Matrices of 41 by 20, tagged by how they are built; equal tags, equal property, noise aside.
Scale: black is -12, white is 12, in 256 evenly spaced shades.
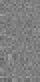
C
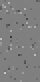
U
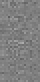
C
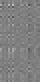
C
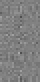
C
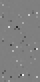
U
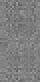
C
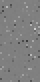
U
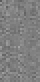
C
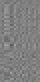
C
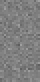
C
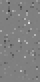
U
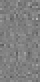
C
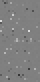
U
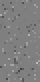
U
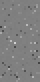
U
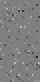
U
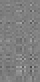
C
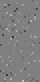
U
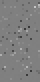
U
